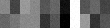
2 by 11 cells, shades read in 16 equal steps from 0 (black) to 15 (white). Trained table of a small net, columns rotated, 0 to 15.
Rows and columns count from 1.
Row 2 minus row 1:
-2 3 -1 0 -2 -1 -1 0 4 -3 1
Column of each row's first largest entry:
8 8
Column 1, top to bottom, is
8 6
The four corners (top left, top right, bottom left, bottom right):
8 4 6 5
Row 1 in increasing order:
1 4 4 5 5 6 6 8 8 9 15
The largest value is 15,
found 2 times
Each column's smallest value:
6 4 8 8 3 5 0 15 5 3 4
